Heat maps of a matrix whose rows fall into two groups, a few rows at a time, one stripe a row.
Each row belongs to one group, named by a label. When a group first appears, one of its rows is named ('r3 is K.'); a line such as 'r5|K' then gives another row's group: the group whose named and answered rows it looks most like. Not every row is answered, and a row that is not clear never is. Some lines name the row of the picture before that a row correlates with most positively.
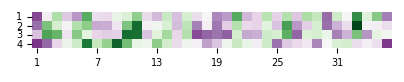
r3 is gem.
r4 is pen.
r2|gem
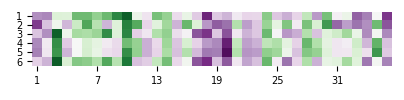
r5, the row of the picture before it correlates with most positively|3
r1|pen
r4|gem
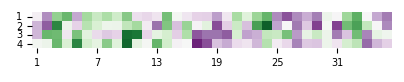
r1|pen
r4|pen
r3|gem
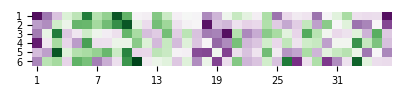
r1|pen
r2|pen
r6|gem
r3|gem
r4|gem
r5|pen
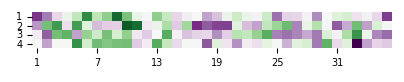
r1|pen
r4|pen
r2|gem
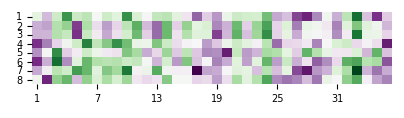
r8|pen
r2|gem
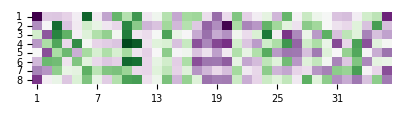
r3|pen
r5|pen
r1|gem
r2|gem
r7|pen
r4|gem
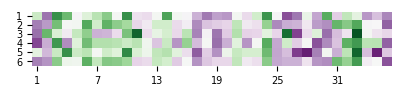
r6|pen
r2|pen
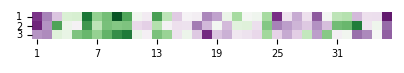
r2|pen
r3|pen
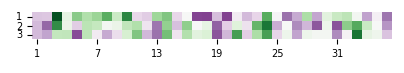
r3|gem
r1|pen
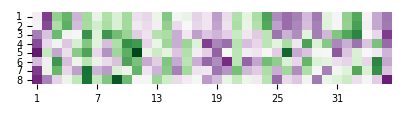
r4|gem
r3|pen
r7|gem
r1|pen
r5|gem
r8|pen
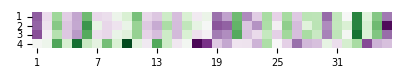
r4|pen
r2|gem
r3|gem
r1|gem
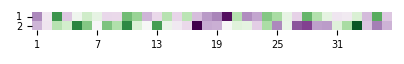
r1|gem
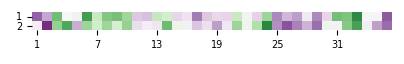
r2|pen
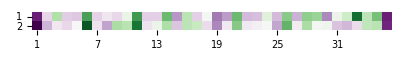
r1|gem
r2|gem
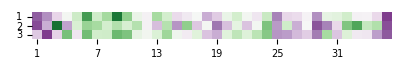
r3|pen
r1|pen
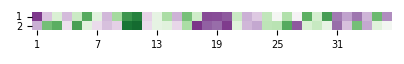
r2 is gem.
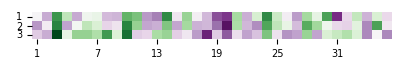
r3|pen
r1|gem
